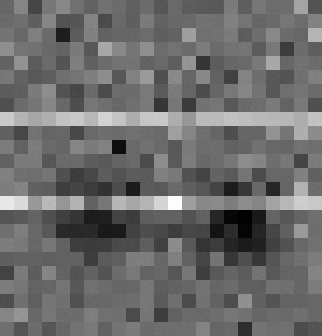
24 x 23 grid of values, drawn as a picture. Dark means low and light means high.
Rows 9 and 15 stand out from the rest. A few values lie far out on both sides of the bulk. Two dips sink into the field.
